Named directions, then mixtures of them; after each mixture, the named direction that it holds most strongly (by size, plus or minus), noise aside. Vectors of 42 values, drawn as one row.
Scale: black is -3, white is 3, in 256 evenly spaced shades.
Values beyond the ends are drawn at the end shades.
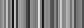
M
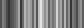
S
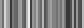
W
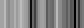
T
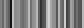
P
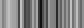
S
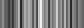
S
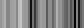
T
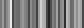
P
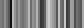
P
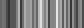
S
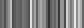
P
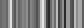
P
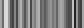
W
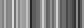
T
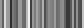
W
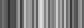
S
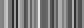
M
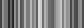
S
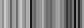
T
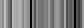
T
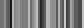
P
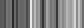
T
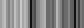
T
